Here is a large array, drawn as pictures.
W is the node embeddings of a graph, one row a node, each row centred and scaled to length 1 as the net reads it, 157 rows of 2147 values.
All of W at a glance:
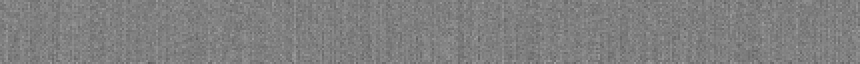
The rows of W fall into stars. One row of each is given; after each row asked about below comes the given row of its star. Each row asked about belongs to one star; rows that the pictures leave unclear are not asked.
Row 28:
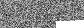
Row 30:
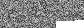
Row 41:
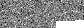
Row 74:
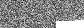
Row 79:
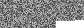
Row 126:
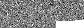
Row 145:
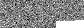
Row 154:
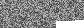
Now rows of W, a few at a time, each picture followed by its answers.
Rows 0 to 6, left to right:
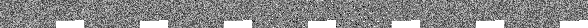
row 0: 126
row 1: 30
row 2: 79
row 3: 154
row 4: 79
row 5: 30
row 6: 41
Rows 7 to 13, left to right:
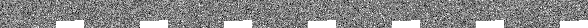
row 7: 41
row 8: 28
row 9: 41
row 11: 79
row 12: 126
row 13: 30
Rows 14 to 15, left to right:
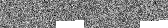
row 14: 30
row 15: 126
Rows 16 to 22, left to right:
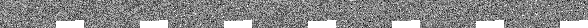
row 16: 30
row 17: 126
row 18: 126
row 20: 145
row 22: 74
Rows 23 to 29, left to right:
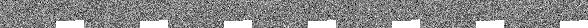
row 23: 30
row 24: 74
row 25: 30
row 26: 30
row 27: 74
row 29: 30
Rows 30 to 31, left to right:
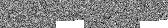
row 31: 154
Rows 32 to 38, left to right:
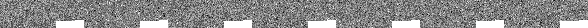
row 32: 154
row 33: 74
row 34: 74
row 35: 154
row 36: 145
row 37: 154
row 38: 28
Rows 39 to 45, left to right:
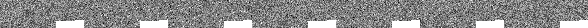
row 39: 41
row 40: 154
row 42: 74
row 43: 145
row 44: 30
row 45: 41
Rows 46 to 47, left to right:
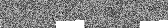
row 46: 145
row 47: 41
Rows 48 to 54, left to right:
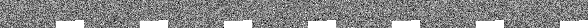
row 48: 30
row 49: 28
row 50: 126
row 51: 41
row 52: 28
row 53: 30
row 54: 30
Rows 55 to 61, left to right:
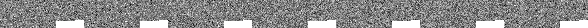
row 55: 30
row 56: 79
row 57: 154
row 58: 28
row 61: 41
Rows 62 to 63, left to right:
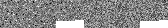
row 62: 79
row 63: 74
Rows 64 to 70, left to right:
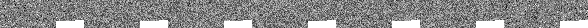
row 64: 145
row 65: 28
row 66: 126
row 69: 145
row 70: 41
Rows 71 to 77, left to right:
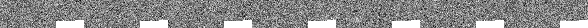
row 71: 74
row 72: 30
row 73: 30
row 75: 28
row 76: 145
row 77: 126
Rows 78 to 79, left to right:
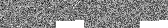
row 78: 30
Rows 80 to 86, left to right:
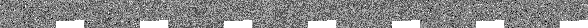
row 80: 41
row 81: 154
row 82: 30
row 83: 41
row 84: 28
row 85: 74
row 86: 79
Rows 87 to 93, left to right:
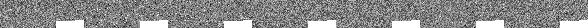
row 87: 126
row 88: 126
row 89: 154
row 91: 145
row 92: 145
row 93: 74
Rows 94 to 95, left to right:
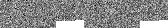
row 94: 145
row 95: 28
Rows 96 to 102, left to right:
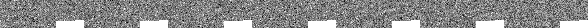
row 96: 145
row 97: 145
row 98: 126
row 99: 145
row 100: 28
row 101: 28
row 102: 145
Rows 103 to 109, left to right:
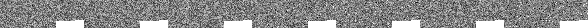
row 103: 79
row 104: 154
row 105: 41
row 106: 154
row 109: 126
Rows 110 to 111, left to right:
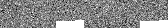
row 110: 74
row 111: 30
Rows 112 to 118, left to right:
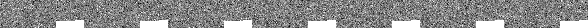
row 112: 41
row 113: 126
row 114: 154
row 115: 28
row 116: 28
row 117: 28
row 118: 41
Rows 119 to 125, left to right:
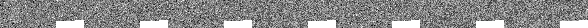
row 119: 41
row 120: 30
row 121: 28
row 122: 74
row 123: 154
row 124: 154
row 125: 28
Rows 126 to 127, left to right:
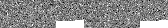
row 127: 74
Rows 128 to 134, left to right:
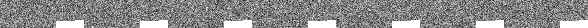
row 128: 145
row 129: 28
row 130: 28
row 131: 28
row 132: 154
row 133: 30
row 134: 126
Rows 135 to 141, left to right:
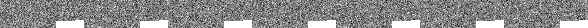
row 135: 145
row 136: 145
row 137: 145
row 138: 28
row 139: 28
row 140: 79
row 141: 28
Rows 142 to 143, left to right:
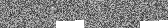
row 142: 126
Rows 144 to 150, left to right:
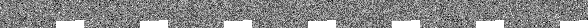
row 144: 154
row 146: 145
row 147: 74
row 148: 28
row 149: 145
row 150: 126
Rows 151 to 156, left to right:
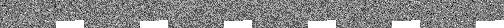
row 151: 126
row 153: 30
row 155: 30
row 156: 79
